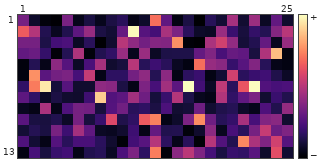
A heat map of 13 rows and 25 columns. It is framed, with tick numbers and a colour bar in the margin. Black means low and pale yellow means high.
The texture is fine-grained noise. The values are skewed, with a long tail toward high values. There is no overall slope. Neither half mirrors the other. The bottom left is the smoothest part.
